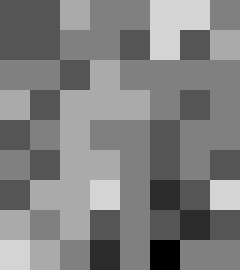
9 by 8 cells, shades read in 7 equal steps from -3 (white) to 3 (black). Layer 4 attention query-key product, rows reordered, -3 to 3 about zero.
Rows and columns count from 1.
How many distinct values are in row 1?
4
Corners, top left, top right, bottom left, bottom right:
1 0 -2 0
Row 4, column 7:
1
